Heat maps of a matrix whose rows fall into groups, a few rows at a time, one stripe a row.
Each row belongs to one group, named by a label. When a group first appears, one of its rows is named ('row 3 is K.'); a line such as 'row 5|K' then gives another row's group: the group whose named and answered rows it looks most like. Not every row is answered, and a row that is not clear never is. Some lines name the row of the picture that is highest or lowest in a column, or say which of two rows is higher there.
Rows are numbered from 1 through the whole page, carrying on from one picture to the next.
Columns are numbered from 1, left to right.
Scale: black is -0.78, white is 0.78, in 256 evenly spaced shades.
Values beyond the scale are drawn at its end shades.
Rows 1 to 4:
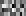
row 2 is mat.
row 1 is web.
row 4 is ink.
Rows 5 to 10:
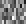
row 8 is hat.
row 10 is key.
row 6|ink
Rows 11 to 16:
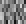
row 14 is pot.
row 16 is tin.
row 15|key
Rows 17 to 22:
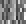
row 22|pot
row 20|hat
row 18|hat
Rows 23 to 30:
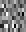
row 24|key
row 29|web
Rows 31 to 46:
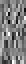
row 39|pot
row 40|mat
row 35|hat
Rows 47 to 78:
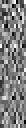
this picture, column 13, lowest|77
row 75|web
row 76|ink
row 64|hat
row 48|mat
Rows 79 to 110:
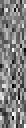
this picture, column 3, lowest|107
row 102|pot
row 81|web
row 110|hat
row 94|mat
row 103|pot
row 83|key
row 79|ink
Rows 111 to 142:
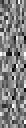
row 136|hat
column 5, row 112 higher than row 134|No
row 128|mat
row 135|mat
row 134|tin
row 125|hat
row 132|hat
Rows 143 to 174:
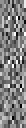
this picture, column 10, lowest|147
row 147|pot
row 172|mat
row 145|tin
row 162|ink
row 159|web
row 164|ink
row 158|pot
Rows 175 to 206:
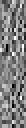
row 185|mat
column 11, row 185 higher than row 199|No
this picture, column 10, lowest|198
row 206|mat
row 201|mat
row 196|mat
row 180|ink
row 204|mat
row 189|pot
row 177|tin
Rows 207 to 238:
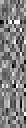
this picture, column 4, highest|228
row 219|ink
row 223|mat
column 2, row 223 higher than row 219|Yes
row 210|hat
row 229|hat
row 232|ink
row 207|pot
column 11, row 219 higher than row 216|No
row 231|ink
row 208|hat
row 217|hat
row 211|tin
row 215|ink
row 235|hat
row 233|ink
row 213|web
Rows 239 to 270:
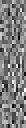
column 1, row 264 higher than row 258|Yes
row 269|mat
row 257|tin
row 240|mat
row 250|mat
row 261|hat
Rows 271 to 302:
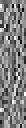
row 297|web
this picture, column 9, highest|289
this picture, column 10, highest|290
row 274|ink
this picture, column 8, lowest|290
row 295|web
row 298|key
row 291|ink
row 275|web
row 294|hat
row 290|tin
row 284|web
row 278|key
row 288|tin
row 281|ink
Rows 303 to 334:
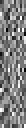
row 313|hat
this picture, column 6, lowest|316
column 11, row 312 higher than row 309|No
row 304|ink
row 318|hat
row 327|ink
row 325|key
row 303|web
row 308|tin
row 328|mat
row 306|key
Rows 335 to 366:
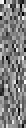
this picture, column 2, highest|335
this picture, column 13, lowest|347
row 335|key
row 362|pot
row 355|hat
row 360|pot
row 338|key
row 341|ink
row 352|pot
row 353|hat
